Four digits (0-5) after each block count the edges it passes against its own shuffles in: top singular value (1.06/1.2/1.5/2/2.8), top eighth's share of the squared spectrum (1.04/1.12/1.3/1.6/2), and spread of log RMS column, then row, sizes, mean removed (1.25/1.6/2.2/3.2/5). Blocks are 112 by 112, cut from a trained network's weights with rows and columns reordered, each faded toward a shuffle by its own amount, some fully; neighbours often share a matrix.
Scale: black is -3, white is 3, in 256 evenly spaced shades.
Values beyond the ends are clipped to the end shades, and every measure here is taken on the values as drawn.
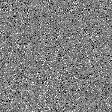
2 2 0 1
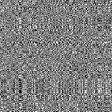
4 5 3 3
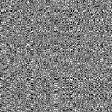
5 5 3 4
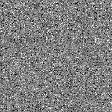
3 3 1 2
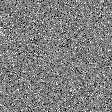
0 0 0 0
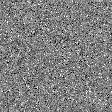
0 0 0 0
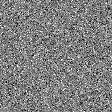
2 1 0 0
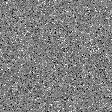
1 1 0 0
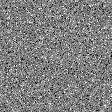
0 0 0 0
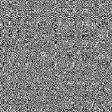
4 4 3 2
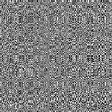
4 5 4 3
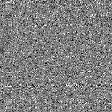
4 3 1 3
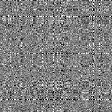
5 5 3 3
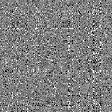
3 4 3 2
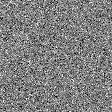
0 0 0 0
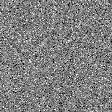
2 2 1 0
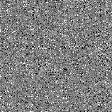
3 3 2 2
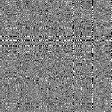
5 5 3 3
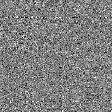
3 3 1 2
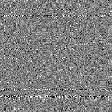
4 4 2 3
